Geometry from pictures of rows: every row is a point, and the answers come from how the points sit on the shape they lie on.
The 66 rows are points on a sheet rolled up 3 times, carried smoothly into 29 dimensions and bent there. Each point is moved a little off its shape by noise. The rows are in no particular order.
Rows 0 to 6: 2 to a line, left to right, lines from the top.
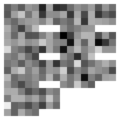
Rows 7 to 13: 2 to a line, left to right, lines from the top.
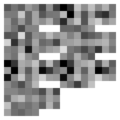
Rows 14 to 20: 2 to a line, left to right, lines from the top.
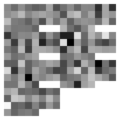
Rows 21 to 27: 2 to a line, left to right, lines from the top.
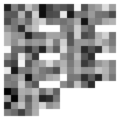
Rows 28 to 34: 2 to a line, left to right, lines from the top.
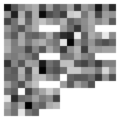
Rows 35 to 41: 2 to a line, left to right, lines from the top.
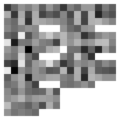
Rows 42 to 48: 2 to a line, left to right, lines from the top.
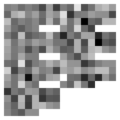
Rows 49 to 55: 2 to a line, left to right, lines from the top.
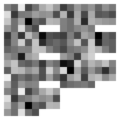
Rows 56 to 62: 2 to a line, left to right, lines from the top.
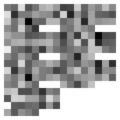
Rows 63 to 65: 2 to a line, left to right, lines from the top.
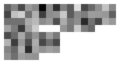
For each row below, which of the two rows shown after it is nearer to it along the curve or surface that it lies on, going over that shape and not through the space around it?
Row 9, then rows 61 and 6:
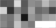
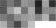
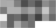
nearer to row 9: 6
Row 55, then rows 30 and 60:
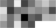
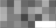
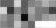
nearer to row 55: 60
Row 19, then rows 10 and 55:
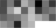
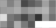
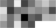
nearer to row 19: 10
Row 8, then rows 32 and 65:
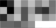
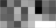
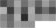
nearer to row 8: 32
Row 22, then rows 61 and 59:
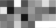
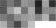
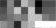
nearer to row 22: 59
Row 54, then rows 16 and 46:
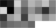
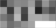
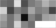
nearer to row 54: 46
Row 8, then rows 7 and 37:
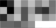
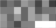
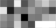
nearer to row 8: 37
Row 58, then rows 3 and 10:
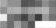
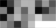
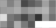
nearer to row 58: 10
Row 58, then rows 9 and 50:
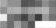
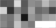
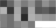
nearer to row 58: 9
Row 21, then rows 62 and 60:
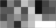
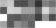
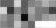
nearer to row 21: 60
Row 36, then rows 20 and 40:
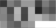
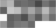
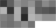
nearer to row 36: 40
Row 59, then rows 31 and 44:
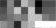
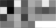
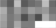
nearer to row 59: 31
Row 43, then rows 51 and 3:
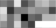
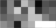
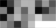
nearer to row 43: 3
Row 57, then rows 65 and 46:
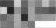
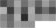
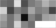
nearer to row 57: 46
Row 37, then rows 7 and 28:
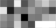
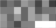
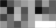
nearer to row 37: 28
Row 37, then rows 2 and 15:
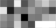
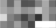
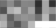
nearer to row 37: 2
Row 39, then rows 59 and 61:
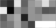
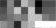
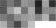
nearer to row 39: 59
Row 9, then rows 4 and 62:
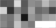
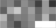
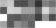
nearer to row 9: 4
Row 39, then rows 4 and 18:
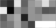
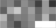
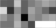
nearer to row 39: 18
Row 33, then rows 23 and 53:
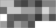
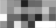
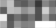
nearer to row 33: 23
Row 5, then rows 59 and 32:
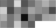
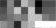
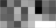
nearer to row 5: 32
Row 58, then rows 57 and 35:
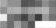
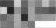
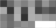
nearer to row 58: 57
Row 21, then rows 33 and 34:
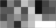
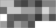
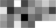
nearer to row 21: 34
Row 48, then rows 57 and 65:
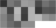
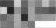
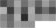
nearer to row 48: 65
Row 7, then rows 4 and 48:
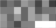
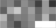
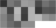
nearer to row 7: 48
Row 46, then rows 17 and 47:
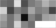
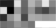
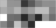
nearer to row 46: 17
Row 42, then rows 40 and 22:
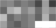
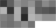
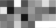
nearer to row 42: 40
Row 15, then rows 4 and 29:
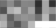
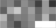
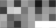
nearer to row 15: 4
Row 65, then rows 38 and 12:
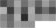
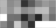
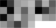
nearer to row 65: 12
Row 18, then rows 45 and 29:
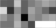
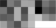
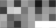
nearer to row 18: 45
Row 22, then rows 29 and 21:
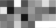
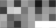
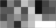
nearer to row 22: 21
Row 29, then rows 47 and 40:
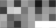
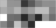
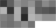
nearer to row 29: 47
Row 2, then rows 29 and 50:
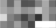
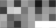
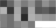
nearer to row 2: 29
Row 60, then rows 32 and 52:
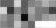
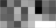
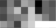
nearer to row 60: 32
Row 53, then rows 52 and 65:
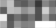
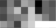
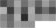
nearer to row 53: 52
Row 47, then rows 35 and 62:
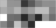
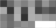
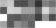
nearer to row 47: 62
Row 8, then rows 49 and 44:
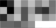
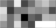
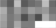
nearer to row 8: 49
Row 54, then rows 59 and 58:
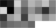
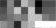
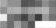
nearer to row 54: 59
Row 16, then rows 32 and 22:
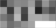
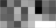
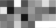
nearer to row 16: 32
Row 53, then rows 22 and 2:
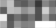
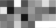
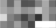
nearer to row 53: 2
